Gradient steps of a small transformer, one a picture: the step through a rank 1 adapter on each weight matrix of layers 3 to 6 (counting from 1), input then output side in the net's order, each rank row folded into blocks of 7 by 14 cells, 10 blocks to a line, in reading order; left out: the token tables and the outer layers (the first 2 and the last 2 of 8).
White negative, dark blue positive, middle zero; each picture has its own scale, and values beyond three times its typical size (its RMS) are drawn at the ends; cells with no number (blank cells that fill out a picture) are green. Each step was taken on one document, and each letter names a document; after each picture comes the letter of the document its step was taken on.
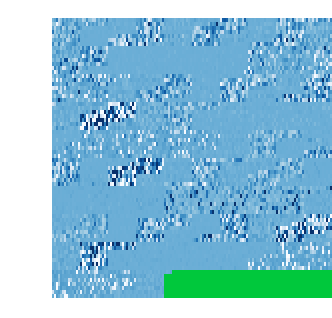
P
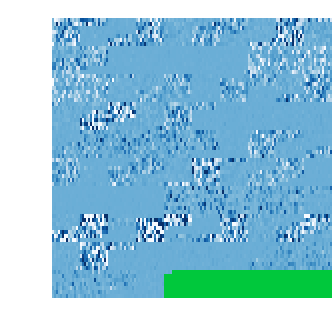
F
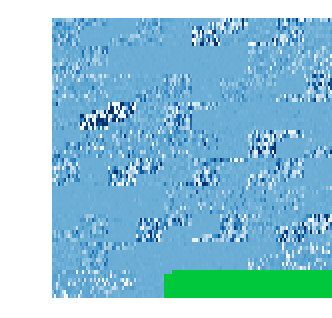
P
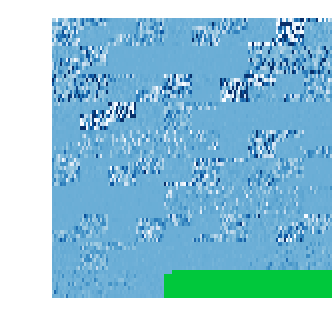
F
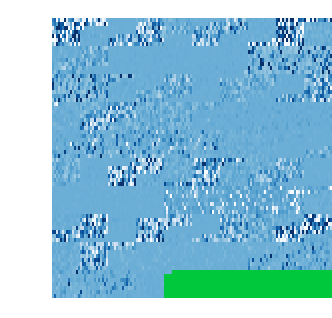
P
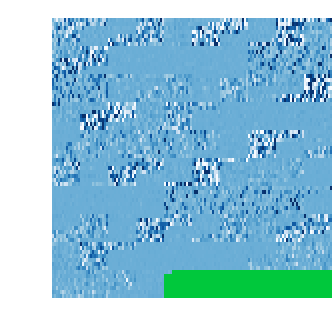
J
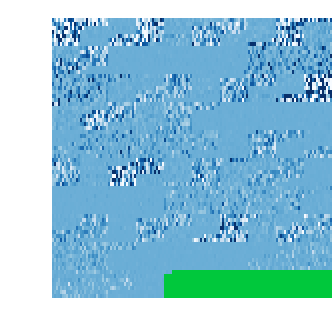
J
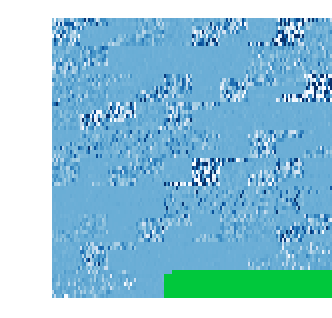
J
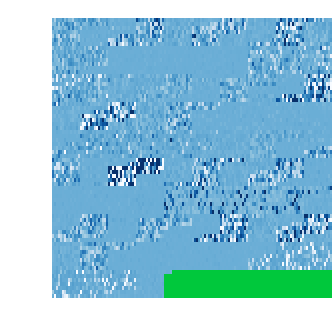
P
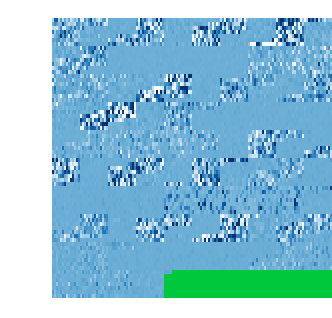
F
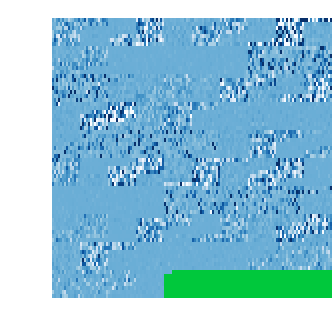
P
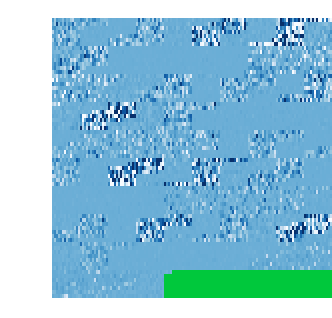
F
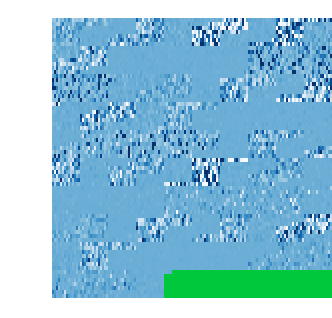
J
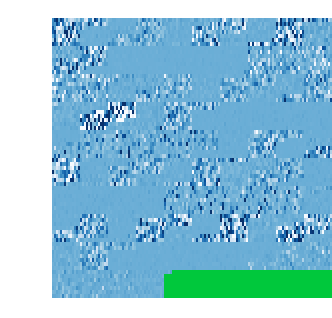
F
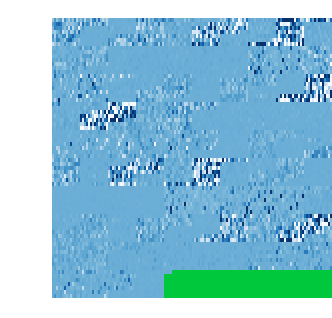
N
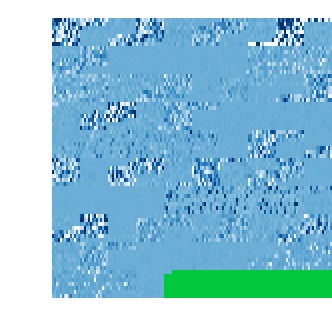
F
